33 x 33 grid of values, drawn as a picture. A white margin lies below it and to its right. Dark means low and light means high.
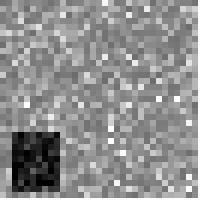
The ninth with the lowest average is the bottom left. An odd patch, lower than its surroundings, sits in the bottom left. The halves do not mirror each other.
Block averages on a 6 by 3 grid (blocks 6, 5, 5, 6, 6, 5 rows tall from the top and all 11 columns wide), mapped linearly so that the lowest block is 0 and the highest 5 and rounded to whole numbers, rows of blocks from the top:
5 5 5 | 5 5 5 | 5 5 5 | 5 5 5 | 0 5 5 | 1 5 5
